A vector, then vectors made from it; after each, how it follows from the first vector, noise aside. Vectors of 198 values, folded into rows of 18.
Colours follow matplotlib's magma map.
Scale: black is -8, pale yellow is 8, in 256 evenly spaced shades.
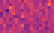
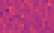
shrunk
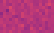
shrunk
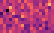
scaled up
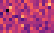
scaled up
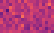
copied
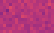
shrunk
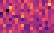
scaled up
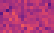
sign-scrambled
